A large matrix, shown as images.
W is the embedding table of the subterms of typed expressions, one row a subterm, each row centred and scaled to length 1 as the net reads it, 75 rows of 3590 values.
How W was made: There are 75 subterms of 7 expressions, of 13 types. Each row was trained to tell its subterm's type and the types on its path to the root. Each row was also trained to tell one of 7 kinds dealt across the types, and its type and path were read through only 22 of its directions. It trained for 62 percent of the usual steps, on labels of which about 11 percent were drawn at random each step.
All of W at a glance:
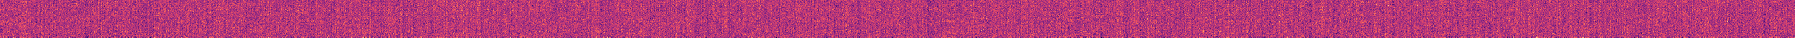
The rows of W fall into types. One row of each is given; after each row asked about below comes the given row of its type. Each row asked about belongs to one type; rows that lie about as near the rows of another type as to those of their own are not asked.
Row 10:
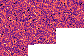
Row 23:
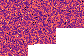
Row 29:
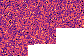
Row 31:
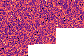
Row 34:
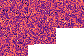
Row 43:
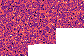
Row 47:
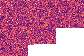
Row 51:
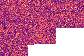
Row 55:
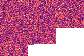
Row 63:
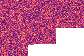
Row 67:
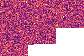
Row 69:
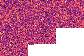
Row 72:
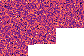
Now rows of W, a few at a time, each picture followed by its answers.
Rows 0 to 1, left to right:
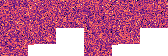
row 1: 51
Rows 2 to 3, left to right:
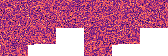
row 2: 67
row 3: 55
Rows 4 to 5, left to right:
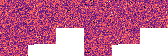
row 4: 47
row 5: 29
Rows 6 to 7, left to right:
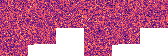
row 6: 63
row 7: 23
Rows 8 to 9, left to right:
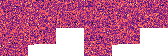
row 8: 43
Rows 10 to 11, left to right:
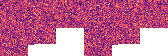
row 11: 23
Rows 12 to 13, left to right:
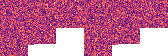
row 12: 10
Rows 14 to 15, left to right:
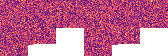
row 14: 69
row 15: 63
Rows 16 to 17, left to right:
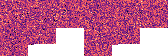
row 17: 47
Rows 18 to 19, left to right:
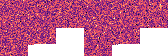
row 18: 69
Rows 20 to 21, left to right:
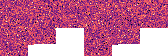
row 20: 69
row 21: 10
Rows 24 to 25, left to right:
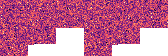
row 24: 47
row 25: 23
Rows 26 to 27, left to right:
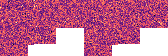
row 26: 47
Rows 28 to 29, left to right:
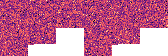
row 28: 67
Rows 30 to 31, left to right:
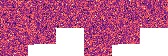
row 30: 29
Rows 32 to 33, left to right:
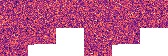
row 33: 67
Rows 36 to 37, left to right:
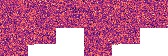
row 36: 72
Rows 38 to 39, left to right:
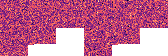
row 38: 23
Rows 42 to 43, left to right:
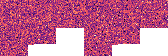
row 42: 67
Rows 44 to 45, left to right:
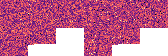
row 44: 55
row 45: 29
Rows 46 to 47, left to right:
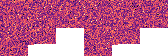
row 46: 31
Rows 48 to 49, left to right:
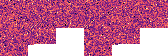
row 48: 69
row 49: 47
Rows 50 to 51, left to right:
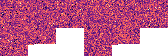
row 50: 29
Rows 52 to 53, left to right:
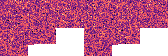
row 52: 43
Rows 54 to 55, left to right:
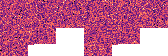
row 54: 31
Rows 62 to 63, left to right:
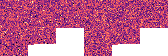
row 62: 63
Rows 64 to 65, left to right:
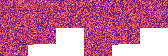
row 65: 43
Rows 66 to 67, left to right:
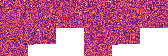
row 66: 67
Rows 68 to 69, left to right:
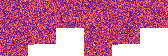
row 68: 23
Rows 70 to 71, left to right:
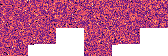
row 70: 10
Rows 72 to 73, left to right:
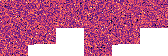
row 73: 43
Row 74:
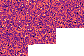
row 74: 43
